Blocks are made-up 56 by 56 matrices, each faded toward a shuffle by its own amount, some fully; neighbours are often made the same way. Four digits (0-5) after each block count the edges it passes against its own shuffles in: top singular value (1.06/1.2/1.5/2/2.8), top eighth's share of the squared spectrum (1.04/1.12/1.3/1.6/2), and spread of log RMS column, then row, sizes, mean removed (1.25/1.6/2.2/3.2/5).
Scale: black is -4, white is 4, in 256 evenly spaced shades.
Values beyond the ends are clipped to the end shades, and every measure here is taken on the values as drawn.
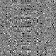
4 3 2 1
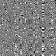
4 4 2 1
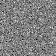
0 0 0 0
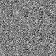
3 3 1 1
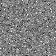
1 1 0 0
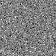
2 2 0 0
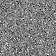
0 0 0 0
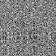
3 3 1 1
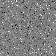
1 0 0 0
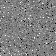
0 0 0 0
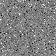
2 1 0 0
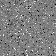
0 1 0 0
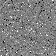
0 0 0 0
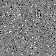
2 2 0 1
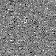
3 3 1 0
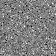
0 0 0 0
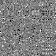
3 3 1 1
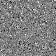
1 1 0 0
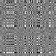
5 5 3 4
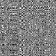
4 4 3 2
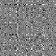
4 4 2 2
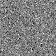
0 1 0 0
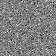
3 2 0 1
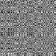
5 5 3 3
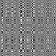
5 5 4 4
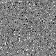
0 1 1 0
